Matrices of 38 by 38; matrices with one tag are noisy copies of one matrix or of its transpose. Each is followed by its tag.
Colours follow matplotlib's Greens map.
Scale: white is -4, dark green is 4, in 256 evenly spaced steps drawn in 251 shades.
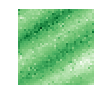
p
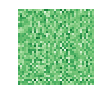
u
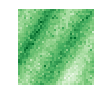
p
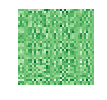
u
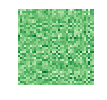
u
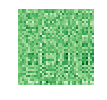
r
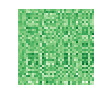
r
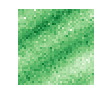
p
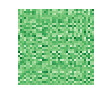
u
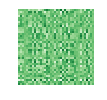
u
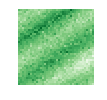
p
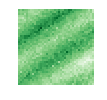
p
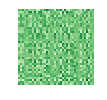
u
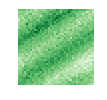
p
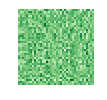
u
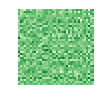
u
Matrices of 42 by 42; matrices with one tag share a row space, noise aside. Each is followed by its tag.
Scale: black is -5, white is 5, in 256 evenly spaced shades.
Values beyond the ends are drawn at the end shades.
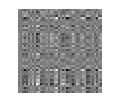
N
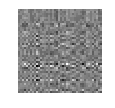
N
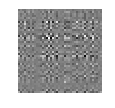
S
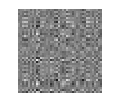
N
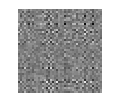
S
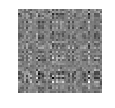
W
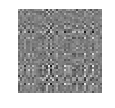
S
